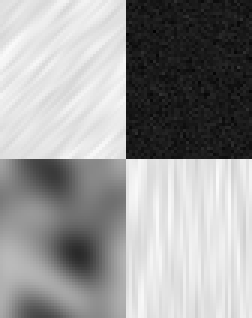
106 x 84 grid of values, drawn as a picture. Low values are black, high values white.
It is made of 2 by 2 panels. Panel 1,1: very high, slanting up to the right, faint in contrast. Panel 1,2: very low, fine-grained, faint in contrast. Panel 2,1: middling, smooth, strong in contrast. Panel 2,2: very high, streaked downward, faint in contrast.
